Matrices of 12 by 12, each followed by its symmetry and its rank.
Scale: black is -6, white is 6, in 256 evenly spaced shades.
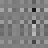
neither, rank one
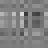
neither, rank one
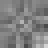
symmetric, rank two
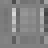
neither, rank one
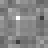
symmetric, rank two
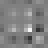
symmetric, rank one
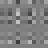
neither, rank one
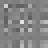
symmetric, rank two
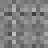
antisymmetric, rank two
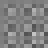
symmetric, rank one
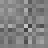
symmetric, rank two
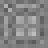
symmetric, rank two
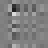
neither, rank one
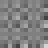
symmetric, rank one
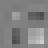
symmetric, rank one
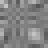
symmetric, rank two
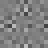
antisymmetric, rank two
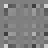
symmetric, rank one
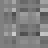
neither, rank one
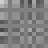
symmetric, rank one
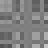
symmetric, rank one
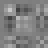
symmetric, rank two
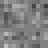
antisymmetric, rank two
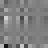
neither, rank one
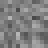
antisymmetric, rank two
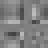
antisymmetric, rank two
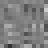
antisymmetric, rank two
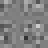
antisymmetric, rank two
